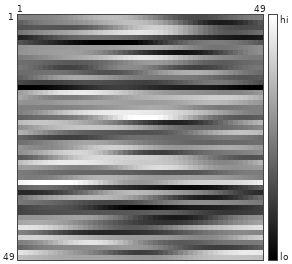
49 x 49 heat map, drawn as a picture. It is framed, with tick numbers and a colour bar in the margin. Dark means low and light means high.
The values follow a bell shape. Streaks run across, left to right. No overall slope runs across the table.
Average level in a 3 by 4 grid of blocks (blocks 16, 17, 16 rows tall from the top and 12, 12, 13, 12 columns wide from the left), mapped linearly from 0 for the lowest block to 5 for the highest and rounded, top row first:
1320
4543
4202
